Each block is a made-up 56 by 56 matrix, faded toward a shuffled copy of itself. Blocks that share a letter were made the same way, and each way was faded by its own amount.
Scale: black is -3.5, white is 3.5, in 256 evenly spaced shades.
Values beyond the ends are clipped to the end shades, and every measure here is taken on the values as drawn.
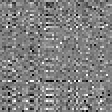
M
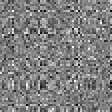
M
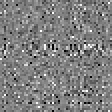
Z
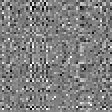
M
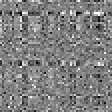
M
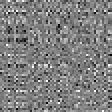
M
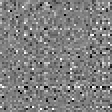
Z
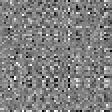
M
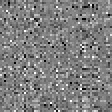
Z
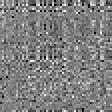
M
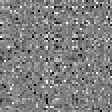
Z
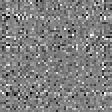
Z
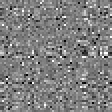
Z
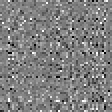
Z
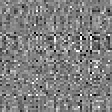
M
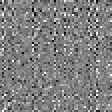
M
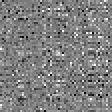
Z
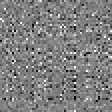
Z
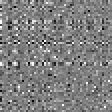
M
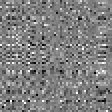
M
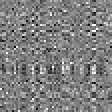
M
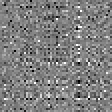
M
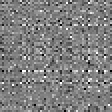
M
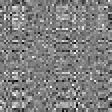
M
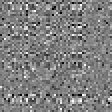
M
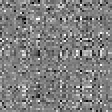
M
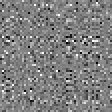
Z
